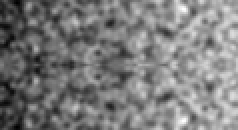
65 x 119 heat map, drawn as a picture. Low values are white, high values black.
Mirror symmetry: top to bottom. Odd rows or columns: none. Slope: up to the left. Grain: blotchy. Stripes: none. Lone odd cells: none.
